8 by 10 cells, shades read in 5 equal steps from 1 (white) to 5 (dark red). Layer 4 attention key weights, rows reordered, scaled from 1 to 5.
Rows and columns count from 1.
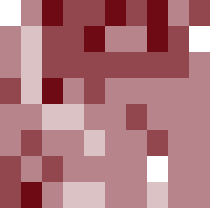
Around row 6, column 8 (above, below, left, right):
3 1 3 3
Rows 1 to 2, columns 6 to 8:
5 4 5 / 3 3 5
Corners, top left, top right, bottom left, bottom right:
1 4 4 3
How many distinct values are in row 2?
5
